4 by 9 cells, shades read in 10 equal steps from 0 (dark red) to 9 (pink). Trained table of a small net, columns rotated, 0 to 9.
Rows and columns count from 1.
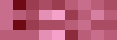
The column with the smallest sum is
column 2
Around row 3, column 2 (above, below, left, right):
5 5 6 3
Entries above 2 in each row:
8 9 8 8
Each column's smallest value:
5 0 3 4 3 2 5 4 4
